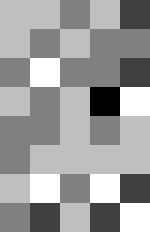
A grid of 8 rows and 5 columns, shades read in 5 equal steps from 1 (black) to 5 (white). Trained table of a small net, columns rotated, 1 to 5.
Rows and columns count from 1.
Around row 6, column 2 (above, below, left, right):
3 5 3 4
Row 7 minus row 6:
1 1 -1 1 -2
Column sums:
28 29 29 25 27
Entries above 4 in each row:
0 0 1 1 0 0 2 1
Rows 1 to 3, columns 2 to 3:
4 3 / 3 4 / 5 3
